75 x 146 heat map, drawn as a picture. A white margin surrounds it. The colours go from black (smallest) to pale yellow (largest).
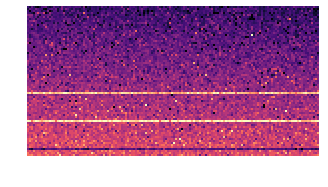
Odd lines: rows 44, 58 and 72. Slope: up to the bottom. Average level on the scale: 40%.
